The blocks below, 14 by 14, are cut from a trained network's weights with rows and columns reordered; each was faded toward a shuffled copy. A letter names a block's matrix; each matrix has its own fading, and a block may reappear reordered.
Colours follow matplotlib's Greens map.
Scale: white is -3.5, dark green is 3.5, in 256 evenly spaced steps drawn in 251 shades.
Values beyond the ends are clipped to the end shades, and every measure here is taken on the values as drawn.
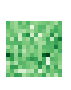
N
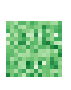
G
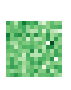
N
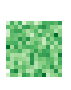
N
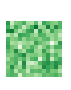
N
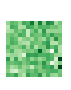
N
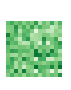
G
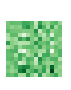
G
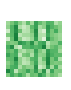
G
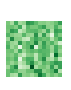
N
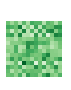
G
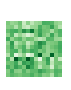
G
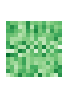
G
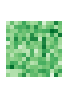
N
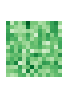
N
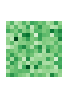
N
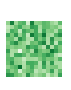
N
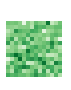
N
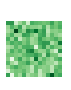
N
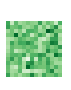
N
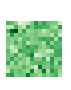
N
